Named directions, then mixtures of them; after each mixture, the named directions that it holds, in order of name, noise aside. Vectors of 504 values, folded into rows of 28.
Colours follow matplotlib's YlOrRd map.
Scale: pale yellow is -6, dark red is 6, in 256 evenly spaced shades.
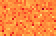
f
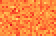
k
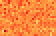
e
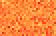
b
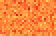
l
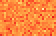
e, f, l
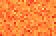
f, k, l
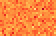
b, f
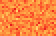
k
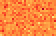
f, l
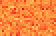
f, k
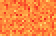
l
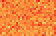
b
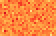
b, e, l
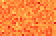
b, f, k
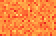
l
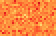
b, k, l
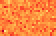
e, f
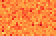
b, f, l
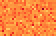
f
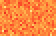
e, f, l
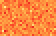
e, f, l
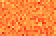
b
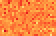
e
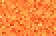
b, k, l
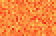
b, e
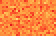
k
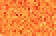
l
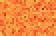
b, f, l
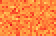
k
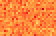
e, f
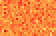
e, l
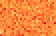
b, e, l
